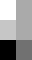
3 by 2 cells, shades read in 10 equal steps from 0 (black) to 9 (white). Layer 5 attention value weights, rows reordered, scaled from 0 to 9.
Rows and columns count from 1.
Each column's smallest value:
0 4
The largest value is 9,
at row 1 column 1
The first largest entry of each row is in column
1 1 2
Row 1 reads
9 6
